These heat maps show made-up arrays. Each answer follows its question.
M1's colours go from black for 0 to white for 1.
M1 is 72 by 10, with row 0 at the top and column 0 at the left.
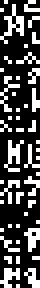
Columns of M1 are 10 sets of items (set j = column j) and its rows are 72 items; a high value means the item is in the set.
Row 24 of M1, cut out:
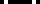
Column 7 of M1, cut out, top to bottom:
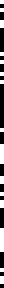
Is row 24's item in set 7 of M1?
no
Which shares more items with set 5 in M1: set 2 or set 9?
set 2
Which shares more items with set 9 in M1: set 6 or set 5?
set 6
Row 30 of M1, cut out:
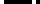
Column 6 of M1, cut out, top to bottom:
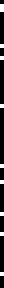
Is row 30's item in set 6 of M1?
no
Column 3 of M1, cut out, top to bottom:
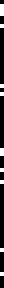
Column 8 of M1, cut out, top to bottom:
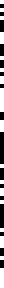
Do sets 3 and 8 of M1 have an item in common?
yes
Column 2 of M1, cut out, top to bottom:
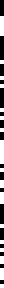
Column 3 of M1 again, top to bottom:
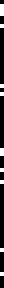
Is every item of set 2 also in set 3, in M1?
no
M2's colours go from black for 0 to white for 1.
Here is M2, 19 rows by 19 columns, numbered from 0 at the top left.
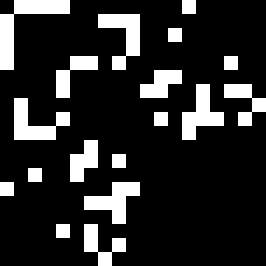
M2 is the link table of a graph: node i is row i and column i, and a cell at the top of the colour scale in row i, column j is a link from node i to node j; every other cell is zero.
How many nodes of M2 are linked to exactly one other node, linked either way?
3
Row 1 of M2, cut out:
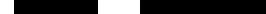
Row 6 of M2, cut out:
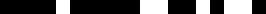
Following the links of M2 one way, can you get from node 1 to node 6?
yes
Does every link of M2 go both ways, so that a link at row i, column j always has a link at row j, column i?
yes
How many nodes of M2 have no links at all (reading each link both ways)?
0
